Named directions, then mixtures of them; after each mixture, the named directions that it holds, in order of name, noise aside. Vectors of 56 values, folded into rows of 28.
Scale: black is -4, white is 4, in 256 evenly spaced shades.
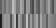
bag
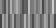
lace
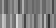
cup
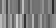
cup, lace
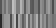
bag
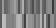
bag, cup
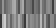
bag, cup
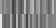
bag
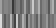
bag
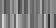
cup, lace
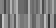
cup, lace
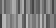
bag, cup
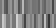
cup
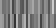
bag, lace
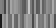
bag, lace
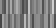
lace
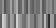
cup, lace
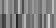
cup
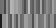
bag, lace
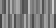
lace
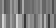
cup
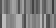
bag, cup
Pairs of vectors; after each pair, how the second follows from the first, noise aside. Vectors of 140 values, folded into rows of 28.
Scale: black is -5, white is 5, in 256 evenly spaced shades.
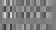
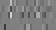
partly zeroed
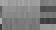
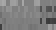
partly zeroed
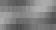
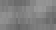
shrunk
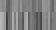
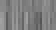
shrunk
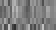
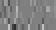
partly zeroed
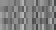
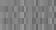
shrunk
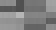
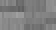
shrunk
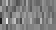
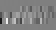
partly zeroed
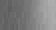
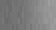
shrunk
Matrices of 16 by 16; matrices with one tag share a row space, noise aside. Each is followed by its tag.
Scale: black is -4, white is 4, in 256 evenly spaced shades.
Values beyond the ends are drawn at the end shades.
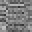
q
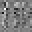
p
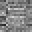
q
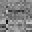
q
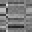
q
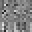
p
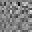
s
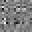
p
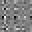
p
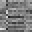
q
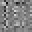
p
